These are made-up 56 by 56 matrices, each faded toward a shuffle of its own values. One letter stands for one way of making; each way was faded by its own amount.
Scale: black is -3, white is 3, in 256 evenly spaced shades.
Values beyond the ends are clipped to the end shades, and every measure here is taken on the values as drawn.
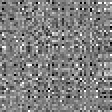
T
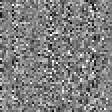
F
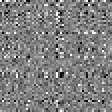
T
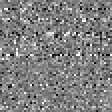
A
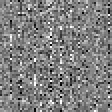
F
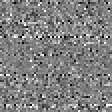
A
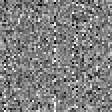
F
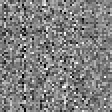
F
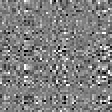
T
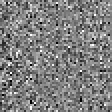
F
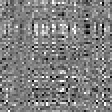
T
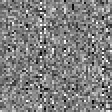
F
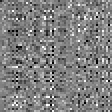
T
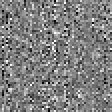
F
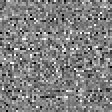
A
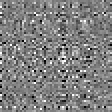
T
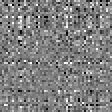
T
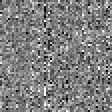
F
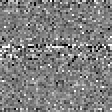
A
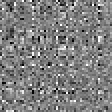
T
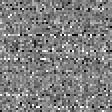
A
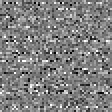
A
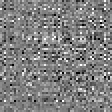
T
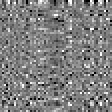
T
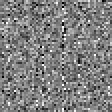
F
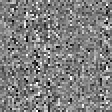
F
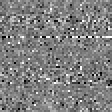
A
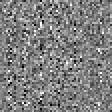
F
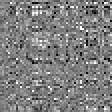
T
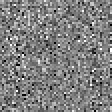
F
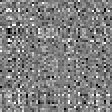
T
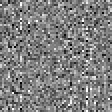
F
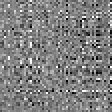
T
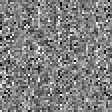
F
